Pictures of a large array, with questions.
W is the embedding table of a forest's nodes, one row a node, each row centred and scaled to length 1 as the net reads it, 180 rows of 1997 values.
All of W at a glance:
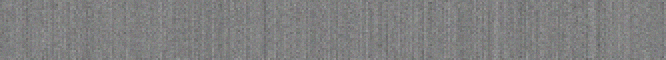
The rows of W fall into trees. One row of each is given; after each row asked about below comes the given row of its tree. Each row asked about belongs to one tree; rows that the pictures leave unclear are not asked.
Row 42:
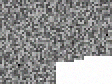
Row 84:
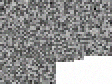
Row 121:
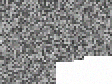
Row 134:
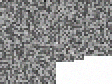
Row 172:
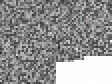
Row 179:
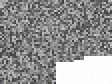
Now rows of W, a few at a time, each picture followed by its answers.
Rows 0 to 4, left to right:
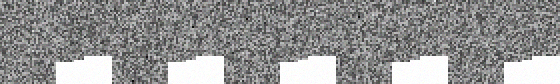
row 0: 179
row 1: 84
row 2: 42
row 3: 42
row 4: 134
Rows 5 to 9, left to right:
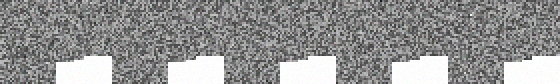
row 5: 84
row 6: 121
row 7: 172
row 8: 121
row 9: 134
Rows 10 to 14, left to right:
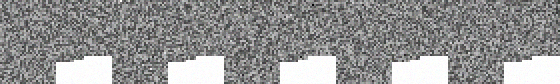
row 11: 121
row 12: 84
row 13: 121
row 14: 172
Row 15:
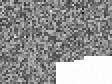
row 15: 42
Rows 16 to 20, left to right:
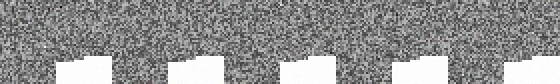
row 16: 172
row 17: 84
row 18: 179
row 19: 42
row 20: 121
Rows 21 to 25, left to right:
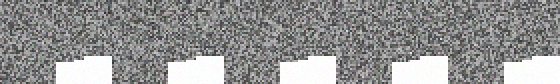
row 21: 172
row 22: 172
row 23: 172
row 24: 121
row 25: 42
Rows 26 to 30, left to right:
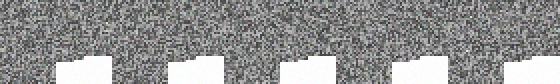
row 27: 121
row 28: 121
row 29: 121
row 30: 121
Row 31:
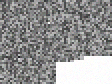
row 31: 84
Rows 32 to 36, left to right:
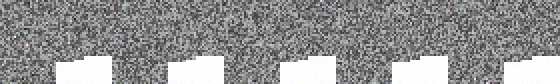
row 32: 179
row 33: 84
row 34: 134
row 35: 134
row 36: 121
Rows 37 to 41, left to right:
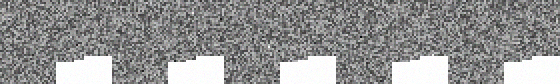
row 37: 134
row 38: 134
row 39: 172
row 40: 134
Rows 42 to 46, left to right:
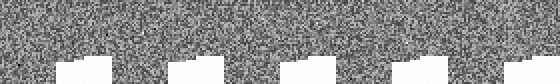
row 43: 134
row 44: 121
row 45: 84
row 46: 134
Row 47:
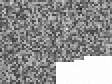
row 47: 42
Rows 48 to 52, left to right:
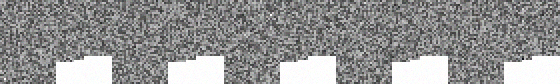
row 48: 179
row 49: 134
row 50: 121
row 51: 42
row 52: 179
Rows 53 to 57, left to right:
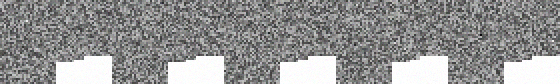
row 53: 179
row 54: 121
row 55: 121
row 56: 84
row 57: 134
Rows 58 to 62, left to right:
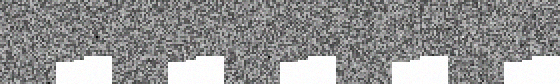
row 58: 121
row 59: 121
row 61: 134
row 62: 179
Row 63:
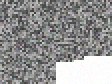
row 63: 121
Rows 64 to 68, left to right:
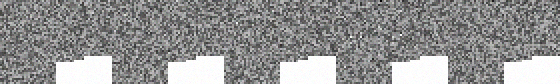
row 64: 179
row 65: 134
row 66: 121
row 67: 42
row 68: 172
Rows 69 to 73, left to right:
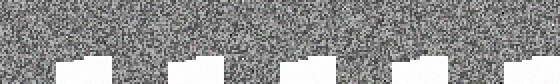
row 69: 121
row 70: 179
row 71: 172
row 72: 84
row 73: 121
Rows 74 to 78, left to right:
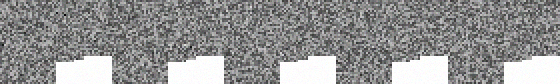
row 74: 172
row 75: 42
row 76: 179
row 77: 134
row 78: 42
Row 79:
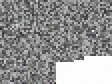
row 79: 179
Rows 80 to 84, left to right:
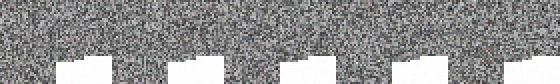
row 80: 134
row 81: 179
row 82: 172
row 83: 42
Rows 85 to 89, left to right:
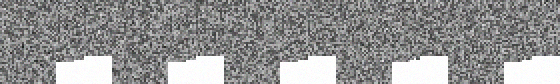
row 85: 134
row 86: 134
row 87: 134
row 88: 121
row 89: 121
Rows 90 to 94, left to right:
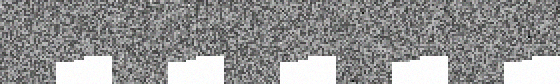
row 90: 179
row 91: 134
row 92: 134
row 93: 172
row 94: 172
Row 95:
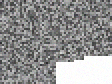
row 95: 134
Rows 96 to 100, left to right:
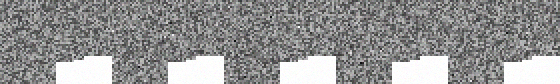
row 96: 121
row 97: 84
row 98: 84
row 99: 179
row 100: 84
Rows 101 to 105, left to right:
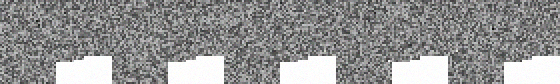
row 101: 121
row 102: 42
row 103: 134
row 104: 134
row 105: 42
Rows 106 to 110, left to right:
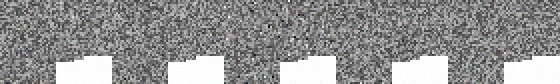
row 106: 84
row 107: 134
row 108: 84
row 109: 42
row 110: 134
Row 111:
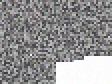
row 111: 121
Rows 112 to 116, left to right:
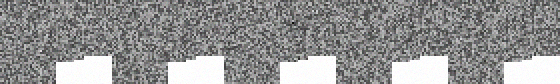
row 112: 134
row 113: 42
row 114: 179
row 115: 134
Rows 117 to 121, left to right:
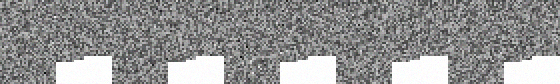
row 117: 121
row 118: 84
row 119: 121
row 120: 134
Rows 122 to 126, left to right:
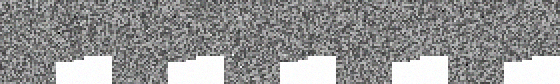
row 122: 179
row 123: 134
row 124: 84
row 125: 134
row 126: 172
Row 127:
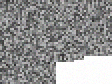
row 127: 134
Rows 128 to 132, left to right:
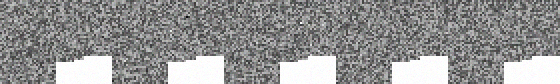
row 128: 84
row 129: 179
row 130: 42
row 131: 172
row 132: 121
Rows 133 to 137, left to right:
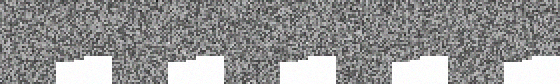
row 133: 172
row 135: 172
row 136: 121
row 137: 84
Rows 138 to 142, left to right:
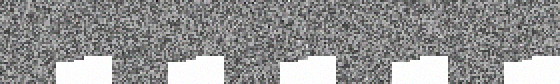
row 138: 134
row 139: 84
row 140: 84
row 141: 172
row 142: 42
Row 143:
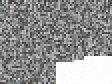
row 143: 121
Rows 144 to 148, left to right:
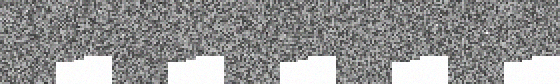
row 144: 134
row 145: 84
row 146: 121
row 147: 179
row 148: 134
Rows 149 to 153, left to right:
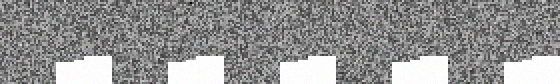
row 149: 179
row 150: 42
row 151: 134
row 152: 172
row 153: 42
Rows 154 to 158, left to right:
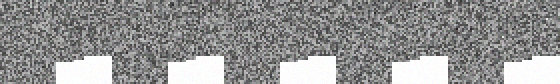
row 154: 179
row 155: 42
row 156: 121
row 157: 172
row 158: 134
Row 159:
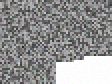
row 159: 121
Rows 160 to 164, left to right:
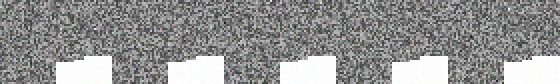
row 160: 179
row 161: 42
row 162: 42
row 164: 179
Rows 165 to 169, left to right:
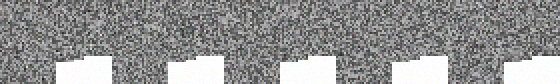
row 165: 172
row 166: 179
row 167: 134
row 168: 179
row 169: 121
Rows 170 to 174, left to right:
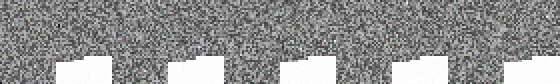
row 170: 121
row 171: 121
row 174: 172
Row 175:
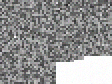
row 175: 42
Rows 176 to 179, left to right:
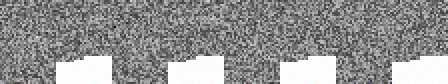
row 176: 42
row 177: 42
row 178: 179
